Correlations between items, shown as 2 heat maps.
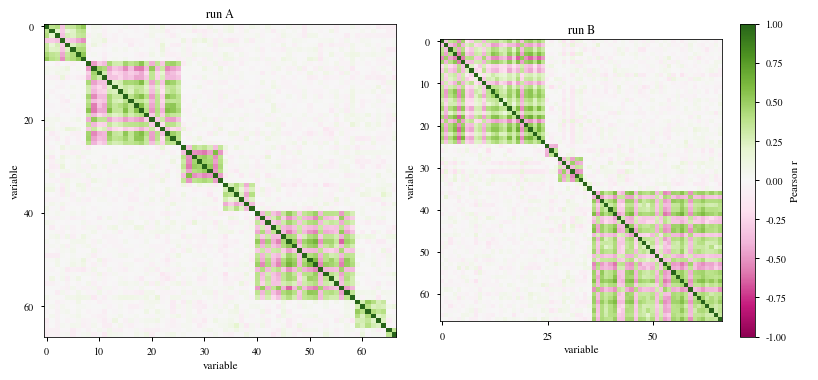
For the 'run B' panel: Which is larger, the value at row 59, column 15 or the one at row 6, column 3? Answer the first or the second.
the first
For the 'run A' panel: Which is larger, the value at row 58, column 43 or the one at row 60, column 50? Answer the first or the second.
the second
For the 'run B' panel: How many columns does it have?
67
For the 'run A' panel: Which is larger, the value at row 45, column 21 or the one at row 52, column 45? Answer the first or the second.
the first
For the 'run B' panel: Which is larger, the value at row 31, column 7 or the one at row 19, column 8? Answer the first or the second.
the first
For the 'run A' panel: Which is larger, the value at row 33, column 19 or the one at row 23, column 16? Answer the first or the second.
the second
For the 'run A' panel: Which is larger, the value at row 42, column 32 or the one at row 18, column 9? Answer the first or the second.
the first
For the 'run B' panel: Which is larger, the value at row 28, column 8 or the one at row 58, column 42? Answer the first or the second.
the first
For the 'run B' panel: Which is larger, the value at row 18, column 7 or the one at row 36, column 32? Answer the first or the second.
the second
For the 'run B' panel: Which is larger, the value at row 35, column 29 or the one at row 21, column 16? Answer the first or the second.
the second
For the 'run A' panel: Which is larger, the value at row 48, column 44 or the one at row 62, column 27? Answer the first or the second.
the first
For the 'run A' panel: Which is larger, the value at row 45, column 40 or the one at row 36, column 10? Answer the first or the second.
the first
